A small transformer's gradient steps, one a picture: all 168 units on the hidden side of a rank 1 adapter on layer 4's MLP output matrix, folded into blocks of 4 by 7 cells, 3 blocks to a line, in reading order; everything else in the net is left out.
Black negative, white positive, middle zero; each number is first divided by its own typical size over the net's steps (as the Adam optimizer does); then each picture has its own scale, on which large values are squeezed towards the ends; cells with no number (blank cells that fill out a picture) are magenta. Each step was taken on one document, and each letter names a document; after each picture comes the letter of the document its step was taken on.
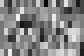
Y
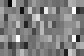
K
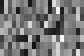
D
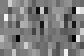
K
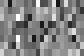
Y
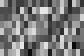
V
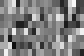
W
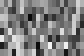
W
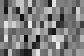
D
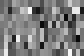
K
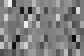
K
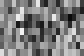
Y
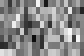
Y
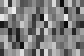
W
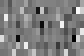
K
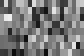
V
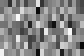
Y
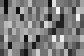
D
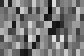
D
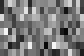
V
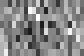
Y
